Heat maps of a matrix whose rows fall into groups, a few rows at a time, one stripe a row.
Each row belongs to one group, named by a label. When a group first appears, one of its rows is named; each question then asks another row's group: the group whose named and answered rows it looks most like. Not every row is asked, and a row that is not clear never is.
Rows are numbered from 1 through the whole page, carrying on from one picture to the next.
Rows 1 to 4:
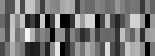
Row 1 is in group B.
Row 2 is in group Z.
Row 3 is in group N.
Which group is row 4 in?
Z
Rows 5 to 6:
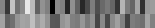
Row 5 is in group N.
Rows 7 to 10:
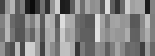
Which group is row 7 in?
Z
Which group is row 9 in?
B
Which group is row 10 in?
B
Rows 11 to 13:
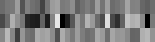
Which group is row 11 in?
B
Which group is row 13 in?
B
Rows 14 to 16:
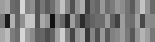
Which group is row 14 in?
N
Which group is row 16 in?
N
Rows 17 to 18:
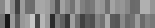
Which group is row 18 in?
N
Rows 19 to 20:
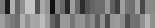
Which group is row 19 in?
N
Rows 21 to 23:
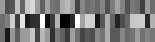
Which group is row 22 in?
Z
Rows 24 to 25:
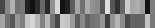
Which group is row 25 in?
B
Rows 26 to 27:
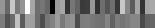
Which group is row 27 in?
B
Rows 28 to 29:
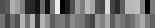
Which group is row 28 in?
Z
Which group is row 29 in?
N
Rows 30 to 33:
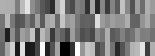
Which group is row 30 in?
N
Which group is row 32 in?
N
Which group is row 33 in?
Z
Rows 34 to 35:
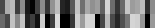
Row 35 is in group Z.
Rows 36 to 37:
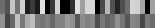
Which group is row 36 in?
Z
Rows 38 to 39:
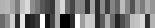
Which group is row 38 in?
N
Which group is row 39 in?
Z
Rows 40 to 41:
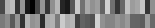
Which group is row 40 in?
Z
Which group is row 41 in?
B
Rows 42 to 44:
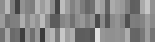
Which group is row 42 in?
B
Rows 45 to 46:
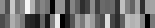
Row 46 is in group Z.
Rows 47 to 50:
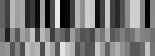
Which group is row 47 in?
Z
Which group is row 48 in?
Z
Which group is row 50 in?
B
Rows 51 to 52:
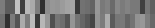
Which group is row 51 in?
B
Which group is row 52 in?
N
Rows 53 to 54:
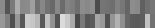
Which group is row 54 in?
B
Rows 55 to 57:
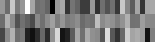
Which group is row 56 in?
B
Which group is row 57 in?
Z
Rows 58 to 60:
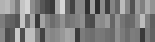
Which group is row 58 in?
N
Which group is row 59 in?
N
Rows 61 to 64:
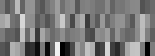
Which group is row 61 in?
B
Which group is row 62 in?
N
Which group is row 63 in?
N
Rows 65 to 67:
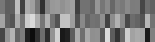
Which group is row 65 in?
B
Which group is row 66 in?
B
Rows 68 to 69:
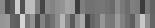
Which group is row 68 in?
B
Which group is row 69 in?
N
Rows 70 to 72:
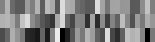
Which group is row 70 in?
B
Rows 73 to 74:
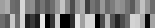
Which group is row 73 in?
N
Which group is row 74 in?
Z
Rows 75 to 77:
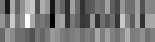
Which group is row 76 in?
N
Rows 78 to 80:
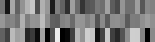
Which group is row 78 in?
N
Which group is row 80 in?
Z
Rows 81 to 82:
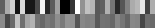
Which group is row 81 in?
Z
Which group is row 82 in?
B
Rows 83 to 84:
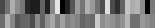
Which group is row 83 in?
Z
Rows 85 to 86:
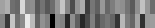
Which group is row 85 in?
N
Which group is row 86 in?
N
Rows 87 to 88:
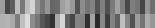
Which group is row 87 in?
B
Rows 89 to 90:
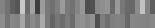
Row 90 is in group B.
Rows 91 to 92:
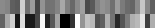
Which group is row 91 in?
N
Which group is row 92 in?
Z
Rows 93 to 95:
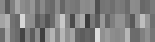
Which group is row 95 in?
B
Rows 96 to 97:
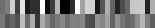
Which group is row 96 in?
Z
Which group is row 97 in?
N
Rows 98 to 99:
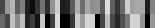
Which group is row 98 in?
Z
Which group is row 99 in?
Z
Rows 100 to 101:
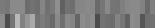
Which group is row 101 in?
B
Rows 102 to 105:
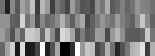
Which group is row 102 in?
N
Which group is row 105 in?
Z
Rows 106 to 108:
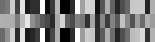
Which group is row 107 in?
N
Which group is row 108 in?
Z
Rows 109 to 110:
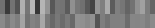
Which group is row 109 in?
N
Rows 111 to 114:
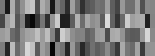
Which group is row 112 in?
Z
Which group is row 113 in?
B
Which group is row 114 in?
N
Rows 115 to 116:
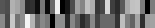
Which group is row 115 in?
Z
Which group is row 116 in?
N
